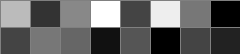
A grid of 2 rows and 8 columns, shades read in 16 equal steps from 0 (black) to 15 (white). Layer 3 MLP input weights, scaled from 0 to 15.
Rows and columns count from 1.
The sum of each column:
15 10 14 16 9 14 11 2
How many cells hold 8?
1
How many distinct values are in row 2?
7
